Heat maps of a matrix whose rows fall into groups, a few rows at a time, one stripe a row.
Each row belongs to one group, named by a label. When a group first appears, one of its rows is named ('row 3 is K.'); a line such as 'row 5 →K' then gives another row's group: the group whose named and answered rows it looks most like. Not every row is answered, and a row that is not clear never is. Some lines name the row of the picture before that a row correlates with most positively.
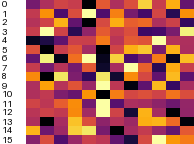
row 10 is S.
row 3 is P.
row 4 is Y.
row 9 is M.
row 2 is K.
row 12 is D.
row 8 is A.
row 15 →Y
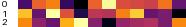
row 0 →K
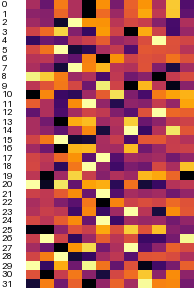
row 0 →A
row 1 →A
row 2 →D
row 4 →Y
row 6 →S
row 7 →D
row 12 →Y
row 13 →D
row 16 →D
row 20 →A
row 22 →S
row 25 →Y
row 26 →P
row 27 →D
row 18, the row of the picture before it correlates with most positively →2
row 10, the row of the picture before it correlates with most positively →0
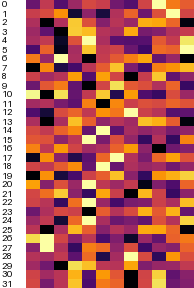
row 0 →Y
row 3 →D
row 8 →M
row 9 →K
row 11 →S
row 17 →K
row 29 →D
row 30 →M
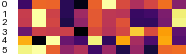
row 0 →K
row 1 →P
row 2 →P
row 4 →A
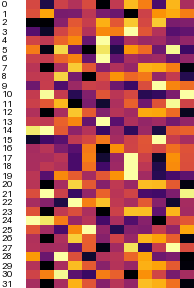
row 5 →A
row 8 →K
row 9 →Y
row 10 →P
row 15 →Y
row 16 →S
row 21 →P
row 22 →D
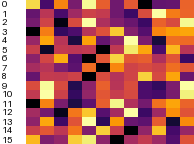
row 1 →Y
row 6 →K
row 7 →S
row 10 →P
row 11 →K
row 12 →D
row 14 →M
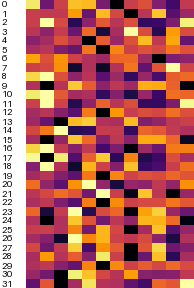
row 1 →M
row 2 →P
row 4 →A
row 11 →P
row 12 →S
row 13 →D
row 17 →A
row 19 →S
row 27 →M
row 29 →S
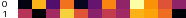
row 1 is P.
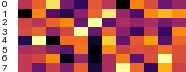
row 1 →K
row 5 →S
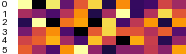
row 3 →K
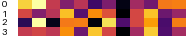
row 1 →M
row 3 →M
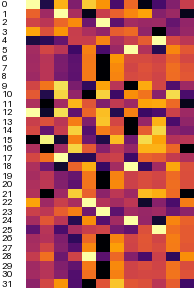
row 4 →Y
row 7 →S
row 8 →S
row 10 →A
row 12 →A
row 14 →M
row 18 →D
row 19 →S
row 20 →S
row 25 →Y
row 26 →S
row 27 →S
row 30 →S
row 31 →K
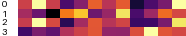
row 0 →P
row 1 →D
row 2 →P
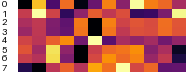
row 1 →P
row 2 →S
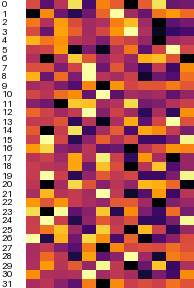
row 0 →M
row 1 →K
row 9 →S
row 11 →D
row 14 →M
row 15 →P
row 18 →M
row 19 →P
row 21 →M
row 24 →P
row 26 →A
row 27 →S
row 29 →M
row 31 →S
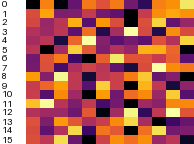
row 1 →Y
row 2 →M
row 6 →K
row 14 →M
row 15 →K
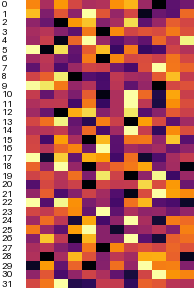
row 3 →S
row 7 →Y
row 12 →D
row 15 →A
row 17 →A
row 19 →M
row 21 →Y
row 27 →S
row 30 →Y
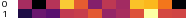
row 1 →Y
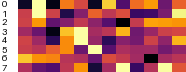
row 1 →P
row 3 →D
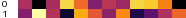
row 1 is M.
